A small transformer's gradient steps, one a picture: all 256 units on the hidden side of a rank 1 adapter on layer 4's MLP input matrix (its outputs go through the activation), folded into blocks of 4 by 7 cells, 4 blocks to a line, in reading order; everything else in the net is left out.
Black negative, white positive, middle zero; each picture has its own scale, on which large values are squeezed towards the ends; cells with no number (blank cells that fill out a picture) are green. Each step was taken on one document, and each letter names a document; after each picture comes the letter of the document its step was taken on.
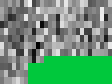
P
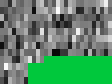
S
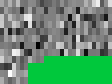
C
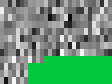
S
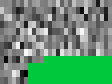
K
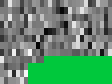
C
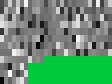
C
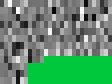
K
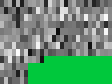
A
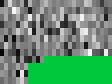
K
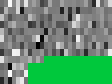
C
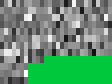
A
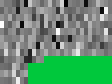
P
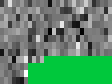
K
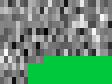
A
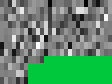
K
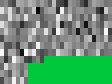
P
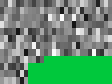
S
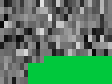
S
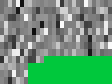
P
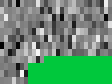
S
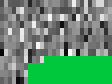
K
